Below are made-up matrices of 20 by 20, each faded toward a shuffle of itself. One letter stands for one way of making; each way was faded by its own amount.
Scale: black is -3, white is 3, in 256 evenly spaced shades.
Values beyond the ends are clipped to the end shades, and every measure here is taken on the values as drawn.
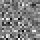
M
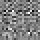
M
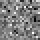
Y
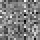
M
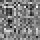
M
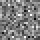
Y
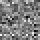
Y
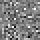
Y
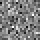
Y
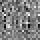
M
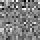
M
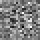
M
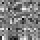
M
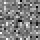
Y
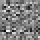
M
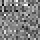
M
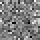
Y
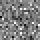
Y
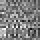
M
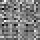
M
